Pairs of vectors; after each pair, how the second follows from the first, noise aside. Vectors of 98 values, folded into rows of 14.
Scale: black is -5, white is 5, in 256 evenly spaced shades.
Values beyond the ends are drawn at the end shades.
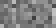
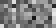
scaled up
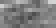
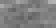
shrunk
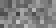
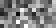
scaled up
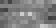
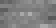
shrunk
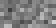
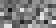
scaled up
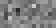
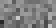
wrapped around
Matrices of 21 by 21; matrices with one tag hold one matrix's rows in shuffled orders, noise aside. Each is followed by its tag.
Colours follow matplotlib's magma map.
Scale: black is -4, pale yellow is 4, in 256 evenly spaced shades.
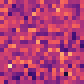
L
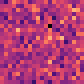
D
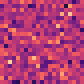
L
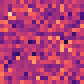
L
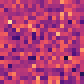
L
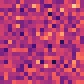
D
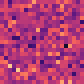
L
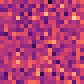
D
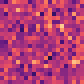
D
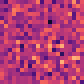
D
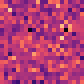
L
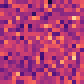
D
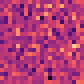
D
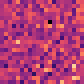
D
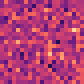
D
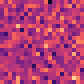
D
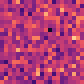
D
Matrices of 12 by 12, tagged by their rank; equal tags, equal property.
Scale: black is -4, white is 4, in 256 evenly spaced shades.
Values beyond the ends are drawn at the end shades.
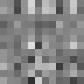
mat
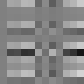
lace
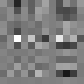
mat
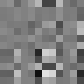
mat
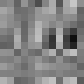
mat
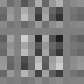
lace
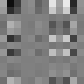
lace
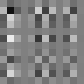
lace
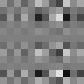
lace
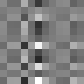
lace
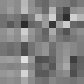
mat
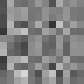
mat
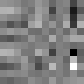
mat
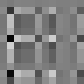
lace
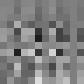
mat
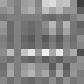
mat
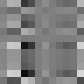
lace
